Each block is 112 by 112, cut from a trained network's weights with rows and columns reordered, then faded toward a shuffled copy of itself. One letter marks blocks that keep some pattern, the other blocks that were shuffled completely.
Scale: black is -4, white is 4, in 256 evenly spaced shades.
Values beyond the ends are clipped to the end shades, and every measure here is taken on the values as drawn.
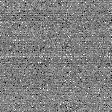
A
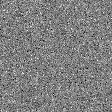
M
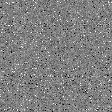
A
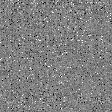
A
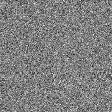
A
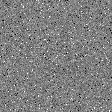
M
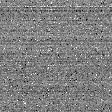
A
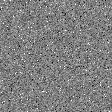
M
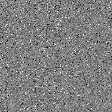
A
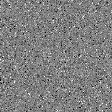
A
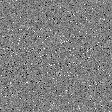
A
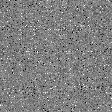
A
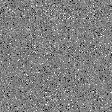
A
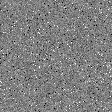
M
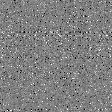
A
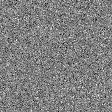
M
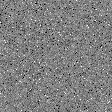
M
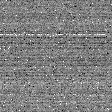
A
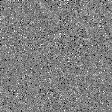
A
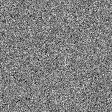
M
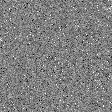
M
